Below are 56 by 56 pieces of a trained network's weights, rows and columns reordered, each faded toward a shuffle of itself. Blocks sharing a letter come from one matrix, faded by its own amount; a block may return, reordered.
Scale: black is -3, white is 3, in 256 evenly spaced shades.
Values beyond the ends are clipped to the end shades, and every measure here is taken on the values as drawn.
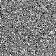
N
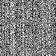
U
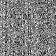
U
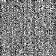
U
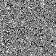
N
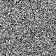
N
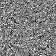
N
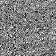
N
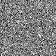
N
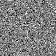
N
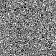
N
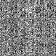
U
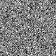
N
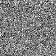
N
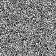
N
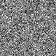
N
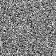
N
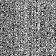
U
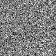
N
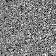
N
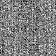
U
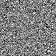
N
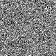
N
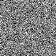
N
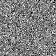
N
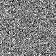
N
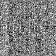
U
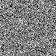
N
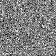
N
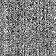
U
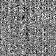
U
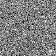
N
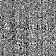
U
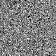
N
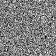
N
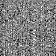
U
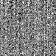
U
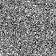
N
